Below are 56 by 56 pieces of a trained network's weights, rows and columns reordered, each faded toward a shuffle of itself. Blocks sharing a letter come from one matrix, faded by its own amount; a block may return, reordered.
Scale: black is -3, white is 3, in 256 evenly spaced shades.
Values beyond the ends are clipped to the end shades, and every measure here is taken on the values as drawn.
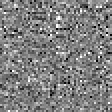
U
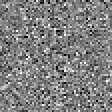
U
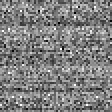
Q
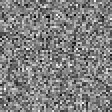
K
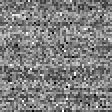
Q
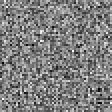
K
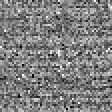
Q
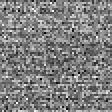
Q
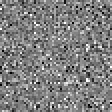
U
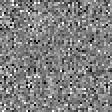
U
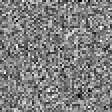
K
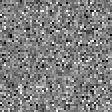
U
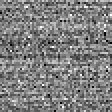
Q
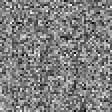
K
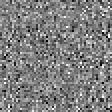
U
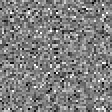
U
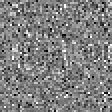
U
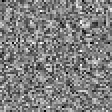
K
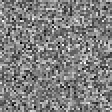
K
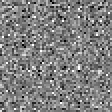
U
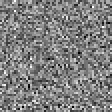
K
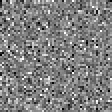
U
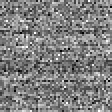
Q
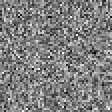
K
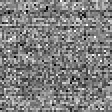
Q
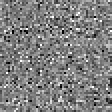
U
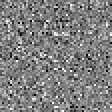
U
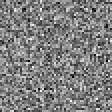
K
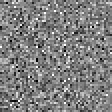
U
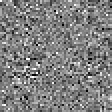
U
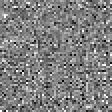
U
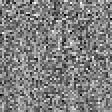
K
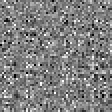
U
